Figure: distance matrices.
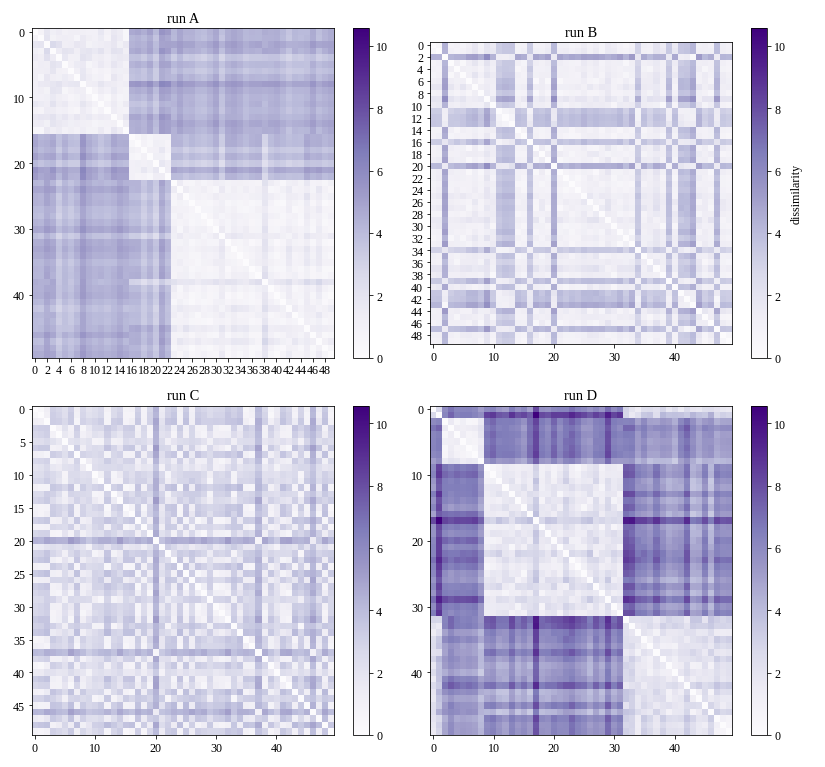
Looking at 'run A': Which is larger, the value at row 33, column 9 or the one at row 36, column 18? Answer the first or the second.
the first
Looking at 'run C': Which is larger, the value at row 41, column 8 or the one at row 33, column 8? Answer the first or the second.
the second
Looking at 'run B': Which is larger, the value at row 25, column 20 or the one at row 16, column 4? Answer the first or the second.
the first
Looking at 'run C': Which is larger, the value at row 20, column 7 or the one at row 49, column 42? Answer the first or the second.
the first
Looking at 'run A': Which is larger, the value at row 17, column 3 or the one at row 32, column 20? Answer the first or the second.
the first
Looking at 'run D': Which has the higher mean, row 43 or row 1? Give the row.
1
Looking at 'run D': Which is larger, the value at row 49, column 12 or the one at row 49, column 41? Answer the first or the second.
the first
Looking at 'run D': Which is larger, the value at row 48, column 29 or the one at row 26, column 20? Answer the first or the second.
the first
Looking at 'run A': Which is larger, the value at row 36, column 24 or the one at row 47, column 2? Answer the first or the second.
the second
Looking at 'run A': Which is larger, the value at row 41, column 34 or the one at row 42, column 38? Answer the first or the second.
the second
